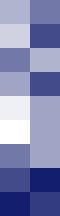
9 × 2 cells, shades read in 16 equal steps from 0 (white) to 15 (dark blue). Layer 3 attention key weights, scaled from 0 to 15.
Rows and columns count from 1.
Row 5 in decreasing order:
6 1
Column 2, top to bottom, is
9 12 5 12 6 6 6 15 13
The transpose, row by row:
5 3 9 6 1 0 9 12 15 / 9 12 5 12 6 6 6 15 13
